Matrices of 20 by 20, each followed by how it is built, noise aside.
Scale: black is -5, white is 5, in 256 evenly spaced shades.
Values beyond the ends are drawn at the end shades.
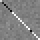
diagonal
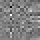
low rank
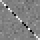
diagonal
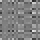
low rank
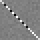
diagonal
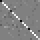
diagonal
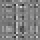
low rank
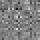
low rank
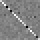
diagonal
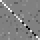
diagonal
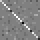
diagonal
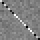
diagonal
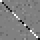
diagonal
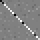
diagonal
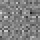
low rank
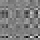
low rank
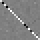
diagonal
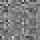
low rank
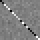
diagonal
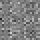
low rank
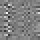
low rank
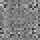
low rank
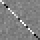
diagonal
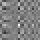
low rank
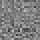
low rank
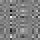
low rank
